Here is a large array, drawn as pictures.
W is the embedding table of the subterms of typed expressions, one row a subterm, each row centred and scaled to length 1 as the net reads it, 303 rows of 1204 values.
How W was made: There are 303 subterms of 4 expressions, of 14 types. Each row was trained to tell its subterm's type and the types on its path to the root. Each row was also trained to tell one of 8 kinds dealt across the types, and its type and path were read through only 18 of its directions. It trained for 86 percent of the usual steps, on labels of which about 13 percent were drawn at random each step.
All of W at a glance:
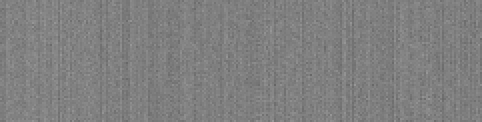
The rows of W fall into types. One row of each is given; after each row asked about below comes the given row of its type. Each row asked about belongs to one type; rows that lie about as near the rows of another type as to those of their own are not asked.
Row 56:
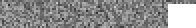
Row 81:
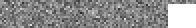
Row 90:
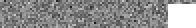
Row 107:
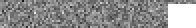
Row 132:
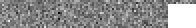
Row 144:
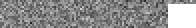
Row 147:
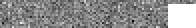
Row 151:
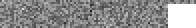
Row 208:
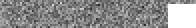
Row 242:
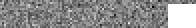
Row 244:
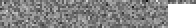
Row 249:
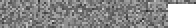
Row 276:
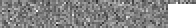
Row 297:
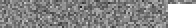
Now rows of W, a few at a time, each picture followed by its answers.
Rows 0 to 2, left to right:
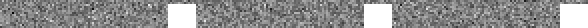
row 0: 132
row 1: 132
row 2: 297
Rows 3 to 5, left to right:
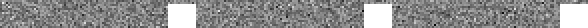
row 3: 276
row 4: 276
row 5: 107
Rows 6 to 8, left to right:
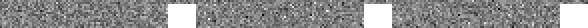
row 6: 144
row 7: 147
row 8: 132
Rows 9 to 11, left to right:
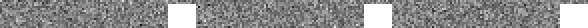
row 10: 132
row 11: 244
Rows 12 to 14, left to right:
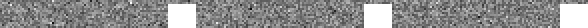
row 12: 147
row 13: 208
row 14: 151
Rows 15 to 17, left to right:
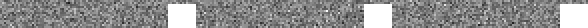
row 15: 81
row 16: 144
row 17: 151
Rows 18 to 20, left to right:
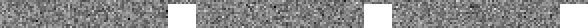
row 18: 132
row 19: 249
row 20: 249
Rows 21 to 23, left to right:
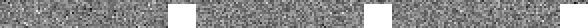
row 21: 147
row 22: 90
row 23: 144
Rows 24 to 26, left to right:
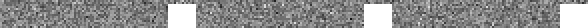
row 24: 90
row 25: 249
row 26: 242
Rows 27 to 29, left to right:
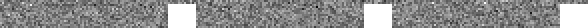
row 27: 90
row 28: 107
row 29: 56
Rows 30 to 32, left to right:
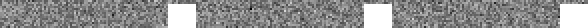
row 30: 56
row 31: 132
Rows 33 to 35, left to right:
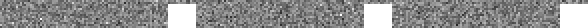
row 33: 90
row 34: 208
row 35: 151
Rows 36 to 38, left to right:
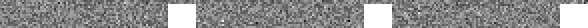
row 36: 208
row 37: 297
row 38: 90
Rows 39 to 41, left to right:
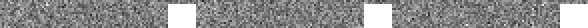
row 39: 107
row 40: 56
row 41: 208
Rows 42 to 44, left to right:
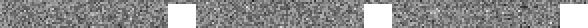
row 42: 107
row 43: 297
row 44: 208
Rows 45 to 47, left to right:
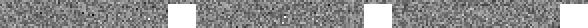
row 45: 81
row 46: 90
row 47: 90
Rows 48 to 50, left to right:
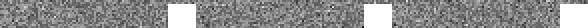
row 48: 208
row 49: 242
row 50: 56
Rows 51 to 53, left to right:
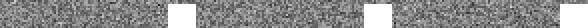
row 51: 56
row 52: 144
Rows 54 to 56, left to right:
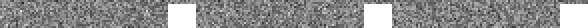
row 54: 276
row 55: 244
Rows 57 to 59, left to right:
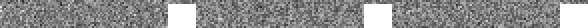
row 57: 242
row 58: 56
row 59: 244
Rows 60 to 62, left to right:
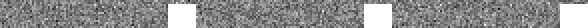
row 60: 107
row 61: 107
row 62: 132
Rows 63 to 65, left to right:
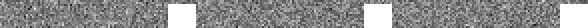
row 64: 276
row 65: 56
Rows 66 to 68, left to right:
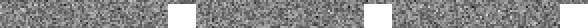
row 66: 242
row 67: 249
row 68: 242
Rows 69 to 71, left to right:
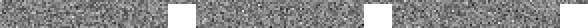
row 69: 107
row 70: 132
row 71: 107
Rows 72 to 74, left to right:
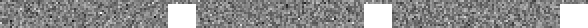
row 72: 147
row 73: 90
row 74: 81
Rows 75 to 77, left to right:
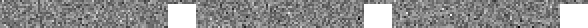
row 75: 242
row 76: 249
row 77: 132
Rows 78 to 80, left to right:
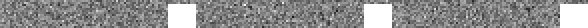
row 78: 249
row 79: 242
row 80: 244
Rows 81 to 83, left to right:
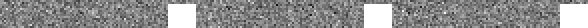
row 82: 249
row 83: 132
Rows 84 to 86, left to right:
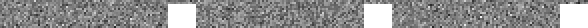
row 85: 151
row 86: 242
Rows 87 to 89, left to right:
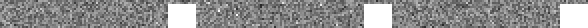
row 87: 90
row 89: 81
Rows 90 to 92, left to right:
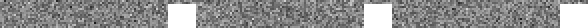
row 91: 107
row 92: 81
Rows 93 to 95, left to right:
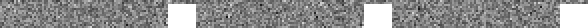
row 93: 56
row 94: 90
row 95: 151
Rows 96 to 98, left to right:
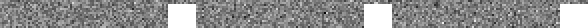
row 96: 249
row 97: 242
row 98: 144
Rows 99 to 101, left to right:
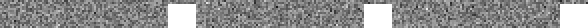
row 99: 56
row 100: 249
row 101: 249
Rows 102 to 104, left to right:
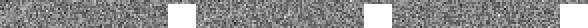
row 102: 132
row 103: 244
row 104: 151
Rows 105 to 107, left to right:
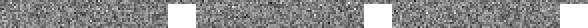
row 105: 144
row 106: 242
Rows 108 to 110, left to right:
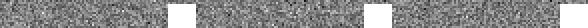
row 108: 244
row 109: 144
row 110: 151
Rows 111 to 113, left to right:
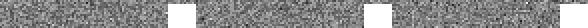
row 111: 151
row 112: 297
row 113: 144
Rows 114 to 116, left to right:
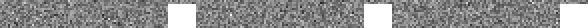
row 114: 276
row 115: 151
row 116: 151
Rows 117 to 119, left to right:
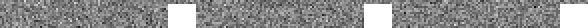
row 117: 249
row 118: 208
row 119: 276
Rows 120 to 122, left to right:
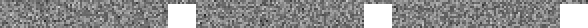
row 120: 56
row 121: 151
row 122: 151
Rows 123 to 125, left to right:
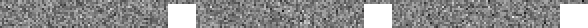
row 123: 107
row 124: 81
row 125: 297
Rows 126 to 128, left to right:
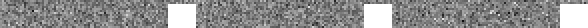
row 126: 208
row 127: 249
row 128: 147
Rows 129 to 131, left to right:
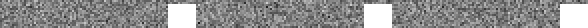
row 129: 151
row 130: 132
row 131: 56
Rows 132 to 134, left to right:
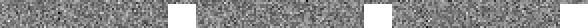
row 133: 297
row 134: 107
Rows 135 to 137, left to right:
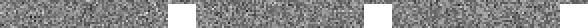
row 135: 208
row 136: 244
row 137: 242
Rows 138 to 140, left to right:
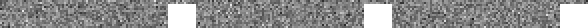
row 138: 144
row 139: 144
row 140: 242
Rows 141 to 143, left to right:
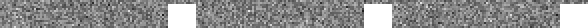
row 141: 249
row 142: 297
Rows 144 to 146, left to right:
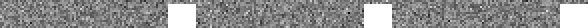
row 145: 151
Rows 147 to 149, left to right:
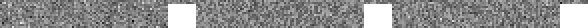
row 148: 244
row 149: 132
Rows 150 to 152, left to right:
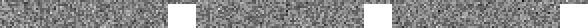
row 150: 56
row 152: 297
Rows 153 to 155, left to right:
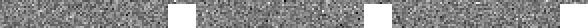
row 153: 297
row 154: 107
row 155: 90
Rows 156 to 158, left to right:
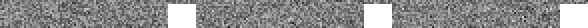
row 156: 56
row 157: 242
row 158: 144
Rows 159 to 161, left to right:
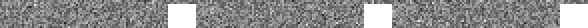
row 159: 151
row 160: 56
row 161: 56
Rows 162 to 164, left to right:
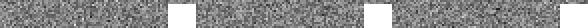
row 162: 107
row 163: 151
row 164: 297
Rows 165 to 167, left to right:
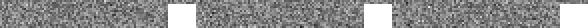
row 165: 297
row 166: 107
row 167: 244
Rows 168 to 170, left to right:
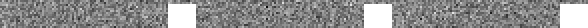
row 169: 81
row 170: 244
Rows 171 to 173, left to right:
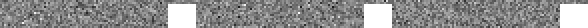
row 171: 107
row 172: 132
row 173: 56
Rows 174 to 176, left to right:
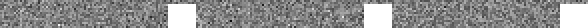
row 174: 144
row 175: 144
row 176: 276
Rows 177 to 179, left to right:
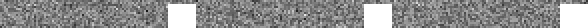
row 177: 90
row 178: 81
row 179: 151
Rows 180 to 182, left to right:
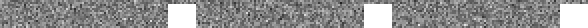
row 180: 249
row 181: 244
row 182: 144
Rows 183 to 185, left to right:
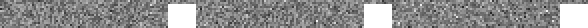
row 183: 147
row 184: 244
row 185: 144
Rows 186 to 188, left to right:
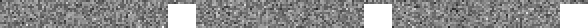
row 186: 132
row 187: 249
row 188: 56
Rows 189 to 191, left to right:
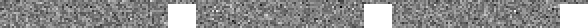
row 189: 144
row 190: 276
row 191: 244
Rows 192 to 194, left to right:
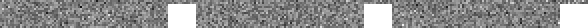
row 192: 242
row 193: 244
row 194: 144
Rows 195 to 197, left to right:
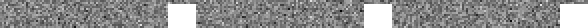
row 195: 132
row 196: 90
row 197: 242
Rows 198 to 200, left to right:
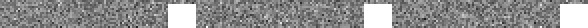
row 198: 208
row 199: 276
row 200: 132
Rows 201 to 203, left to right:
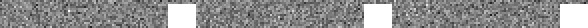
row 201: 81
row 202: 242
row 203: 297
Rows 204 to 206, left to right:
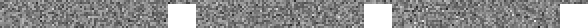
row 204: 144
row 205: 151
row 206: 249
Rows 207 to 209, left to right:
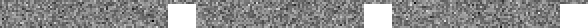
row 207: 297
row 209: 208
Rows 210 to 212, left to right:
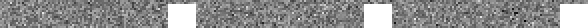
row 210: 208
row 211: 242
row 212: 147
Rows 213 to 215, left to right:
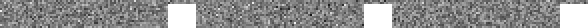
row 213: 147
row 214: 132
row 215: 107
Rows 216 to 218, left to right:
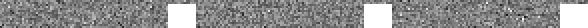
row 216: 242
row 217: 151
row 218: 144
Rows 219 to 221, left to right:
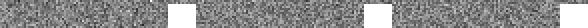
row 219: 208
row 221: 244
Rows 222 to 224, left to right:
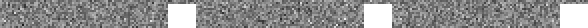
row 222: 249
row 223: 107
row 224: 132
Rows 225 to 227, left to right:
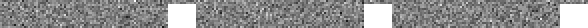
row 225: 107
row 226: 151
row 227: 242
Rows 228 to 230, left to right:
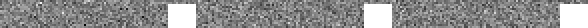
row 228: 208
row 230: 132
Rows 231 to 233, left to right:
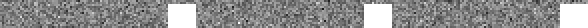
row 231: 107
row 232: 208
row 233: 276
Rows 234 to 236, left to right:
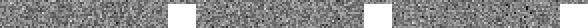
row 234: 151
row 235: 276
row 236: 147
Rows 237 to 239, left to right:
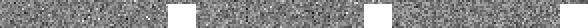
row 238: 147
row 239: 56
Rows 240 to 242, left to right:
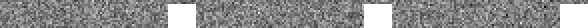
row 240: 242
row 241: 144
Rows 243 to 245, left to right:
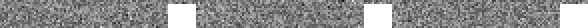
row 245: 249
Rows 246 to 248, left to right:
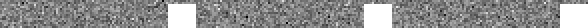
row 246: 81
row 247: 147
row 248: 249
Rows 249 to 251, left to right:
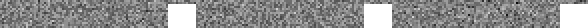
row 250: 151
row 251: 242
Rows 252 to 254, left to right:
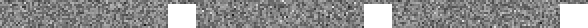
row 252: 297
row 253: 242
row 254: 244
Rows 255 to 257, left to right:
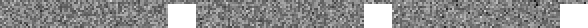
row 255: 56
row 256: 151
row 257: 276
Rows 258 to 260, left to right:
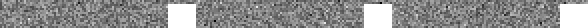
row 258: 151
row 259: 249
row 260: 208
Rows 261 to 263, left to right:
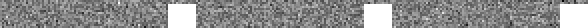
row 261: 107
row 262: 276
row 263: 144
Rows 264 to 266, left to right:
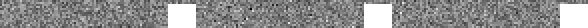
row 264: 56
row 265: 208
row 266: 244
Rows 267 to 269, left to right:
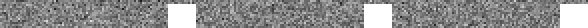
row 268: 107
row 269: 144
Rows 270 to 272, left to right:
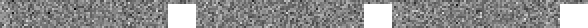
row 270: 249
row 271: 208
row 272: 244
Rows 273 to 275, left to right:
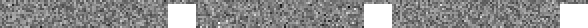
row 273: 56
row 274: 276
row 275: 244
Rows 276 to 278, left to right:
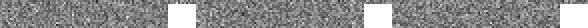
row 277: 249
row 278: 107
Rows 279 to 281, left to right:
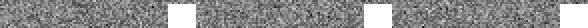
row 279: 208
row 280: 242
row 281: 242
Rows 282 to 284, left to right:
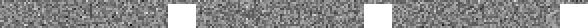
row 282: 297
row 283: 107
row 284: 297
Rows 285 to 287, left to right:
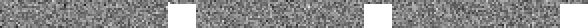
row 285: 276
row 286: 249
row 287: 56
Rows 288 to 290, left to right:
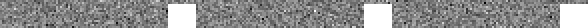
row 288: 81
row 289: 276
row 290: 144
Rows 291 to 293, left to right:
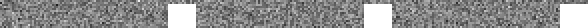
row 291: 90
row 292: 151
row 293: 56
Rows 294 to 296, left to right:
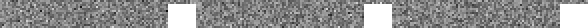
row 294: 249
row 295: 208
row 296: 208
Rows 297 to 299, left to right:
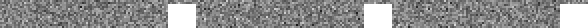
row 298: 107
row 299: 276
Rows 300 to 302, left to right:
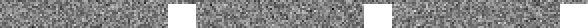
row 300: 56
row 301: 242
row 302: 276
